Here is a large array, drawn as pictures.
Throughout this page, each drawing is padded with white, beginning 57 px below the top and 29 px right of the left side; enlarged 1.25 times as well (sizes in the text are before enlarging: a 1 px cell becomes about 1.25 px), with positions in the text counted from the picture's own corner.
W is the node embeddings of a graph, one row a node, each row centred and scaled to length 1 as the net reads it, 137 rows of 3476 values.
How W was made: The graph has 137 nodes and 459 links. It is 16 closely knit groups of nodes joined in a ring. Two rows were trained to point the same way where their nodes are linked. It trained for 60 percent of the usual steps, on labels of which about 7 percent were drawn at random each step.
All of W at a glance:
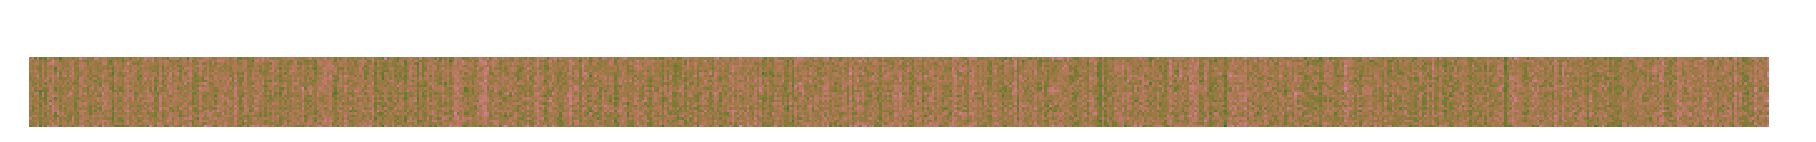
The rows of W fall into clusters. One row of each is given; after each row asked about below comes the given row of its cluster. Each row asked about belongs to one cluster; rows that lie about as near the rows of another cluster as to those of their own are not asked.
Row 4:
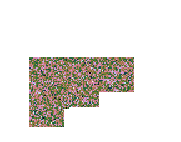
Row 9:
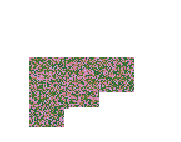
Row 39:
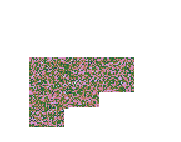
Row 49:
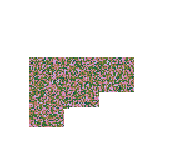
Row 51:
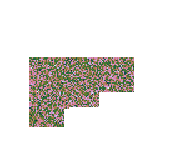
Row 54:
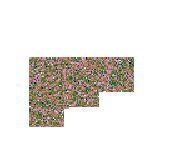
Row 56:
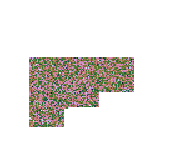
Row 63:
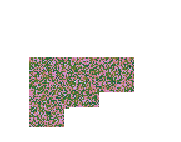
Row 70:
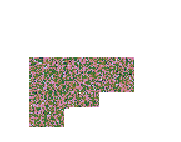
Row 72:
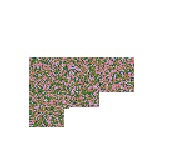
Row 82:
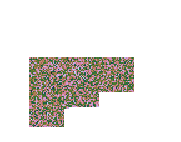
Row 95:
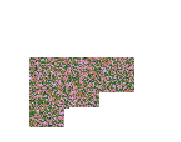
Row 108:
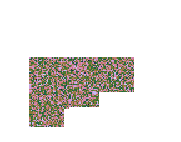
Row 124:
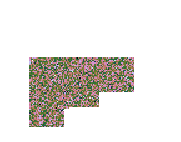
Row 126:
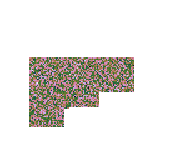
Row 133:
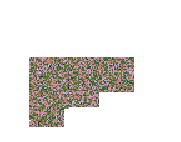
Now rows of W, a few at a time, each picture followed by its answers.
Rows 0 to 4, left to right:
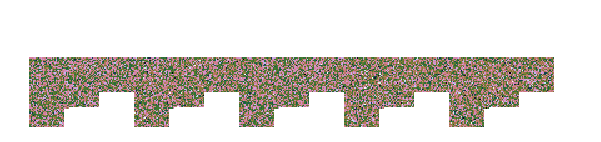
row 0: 54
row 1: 72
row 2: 72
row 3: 51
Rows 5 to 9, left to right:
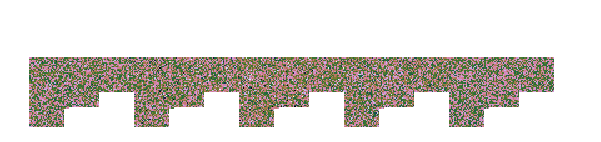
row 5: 82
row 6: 63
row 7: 9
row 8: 9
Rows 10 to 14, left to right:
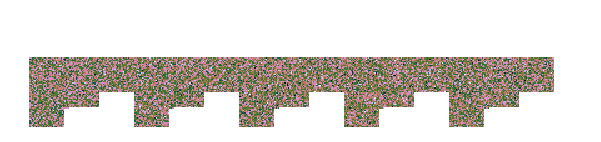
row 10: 9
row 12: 70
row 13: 39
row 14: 124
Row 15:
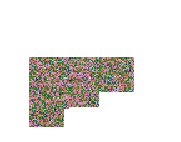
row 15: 124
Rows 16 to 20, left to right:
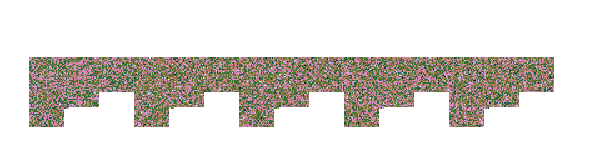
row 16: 9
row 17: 133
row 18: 126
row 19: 51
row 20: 63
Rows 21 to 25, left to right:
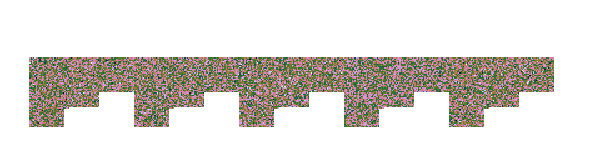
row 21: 124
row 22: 133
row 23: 49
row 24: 39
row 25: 126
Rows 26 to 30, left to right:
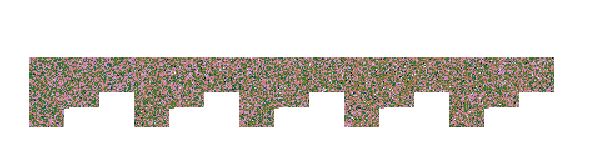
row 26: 124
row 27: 95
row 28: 133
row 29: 133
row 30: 39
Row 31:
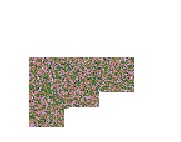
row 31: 133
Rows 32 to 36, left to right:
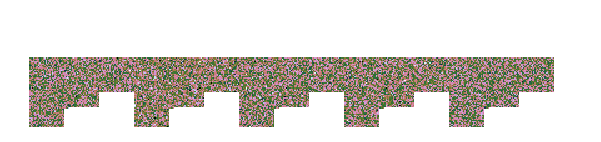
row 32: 63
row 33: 51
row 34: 82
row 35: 126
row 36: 126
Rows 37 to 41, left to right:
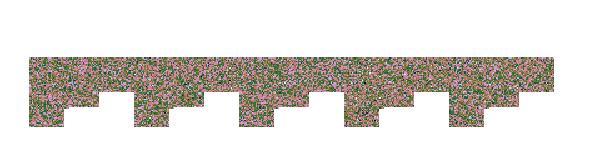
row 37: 39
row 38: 72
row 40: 108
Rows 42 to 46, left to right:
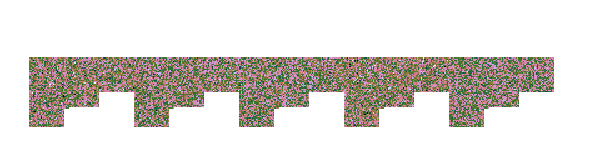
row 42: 63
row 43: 72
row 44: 95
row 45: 63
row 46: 108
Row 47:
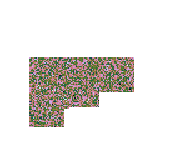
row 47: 108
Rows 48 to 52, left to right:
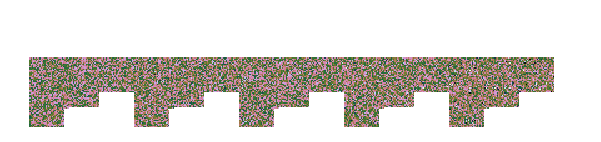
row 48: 39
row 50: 9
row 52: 4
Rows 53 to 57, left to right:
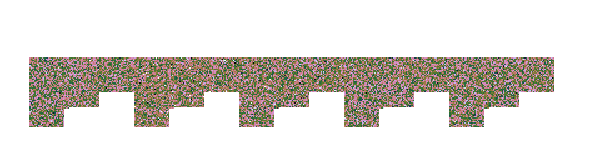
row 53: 124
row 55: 126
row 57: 126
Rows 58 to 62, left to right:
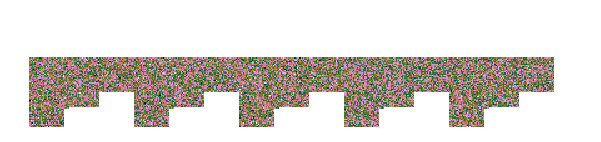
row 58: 70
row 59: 95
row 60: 56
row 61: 56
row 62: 4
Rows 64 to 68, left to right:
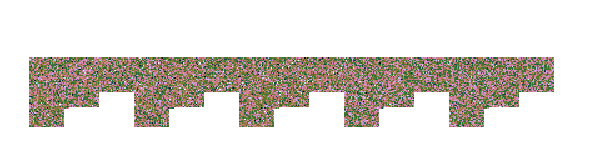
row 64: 9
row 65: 4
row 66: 4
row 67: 56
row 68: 49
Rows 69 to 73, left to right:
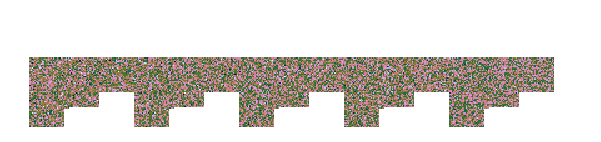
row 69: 56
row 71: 72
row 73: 39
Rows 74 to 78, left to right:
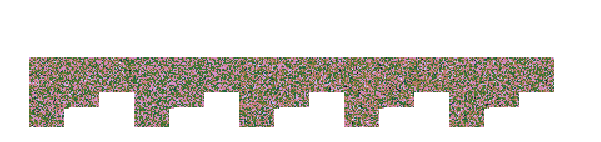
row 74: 126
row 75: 82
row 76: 70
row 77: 49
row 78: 70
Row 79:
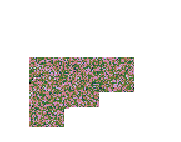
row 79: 82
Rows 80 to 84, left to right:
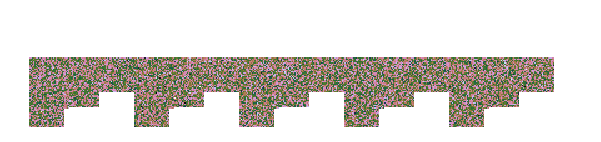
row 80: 54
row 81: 39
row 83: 124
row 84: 72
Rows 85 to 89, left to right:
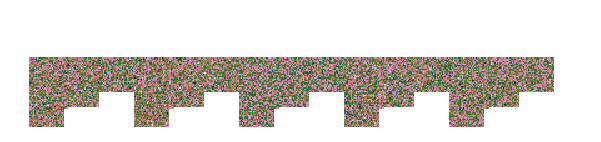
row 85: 82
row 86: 54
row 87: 82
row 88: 54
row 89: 63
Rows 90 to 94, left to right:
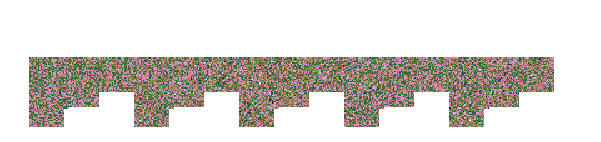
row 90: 49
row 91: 9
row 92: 51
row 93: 70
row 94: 124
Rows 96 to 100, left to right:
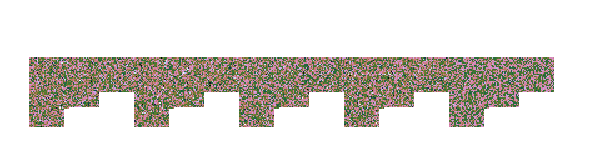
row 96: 108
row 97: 72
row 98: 126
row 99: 95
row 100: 70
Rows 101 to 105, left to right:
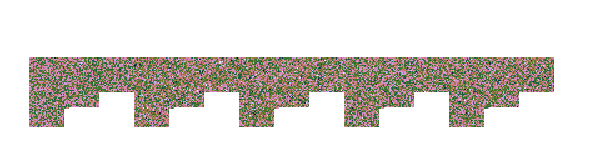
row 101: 82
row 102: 63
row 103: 124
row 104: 82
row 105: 126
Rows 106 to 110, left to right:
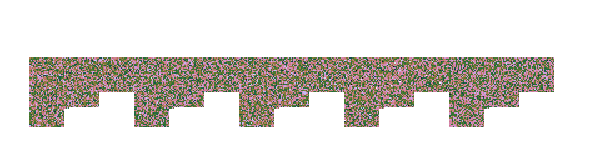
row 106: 51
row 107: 108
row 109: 9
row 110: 49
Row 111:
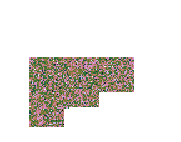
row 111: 124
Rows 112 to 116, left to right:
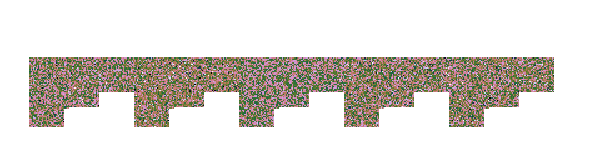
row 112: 49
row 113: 4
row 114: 95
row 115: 54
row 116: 56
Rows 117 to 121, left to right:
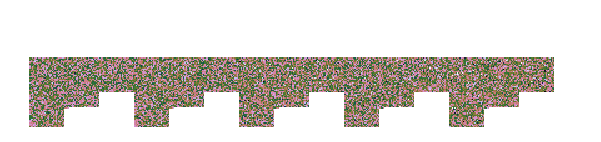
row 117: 133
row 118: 133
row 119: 49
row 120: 63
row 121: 39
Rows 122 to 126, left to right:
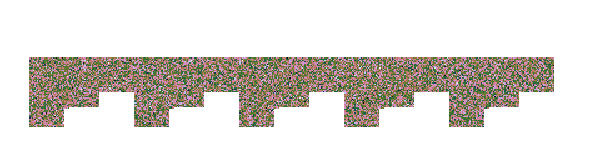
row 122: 39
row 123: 108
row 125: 63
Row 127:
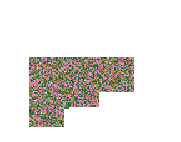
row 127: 126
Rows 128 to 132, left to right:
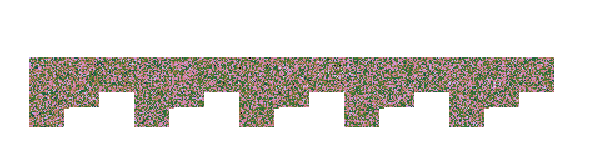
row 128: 56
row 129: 9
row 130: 72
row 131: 108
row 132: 56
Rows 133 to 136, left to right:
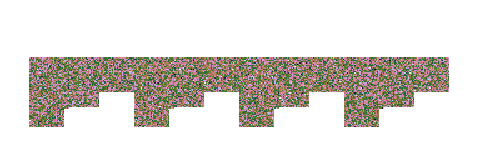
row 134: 82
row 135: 95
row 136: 72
